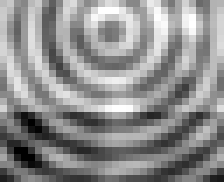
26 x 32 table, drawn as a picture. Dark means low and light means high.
Seam: horizontal, 60% of the way down, the top part higher. Ninth with the lowest average: bottom left. Grain: blotchy. Rings: centred on the top middle.
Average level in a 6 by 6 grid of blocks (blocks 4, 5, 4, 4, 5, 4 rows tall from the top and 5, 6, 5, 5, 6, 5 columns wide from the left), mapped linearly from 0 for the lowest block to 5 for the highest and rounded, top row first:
435454 | 433344 | 434423 | 333423 | 011212 | 011211
